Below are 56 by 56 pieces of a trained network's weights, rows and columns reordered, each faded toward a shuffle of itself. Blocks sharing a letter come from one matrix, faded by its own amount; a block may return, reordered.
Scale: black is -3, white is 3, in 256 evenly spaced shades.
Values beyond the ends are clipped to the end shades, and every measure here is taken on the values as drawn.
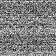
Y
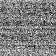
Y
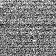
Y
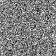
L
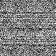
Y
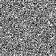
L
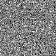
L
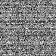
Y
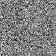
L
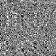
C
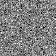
L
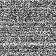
Y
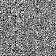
L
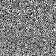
L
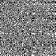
C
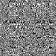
C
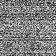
Y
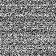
Y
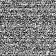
Y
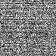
Y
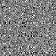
C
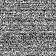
Y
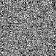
L
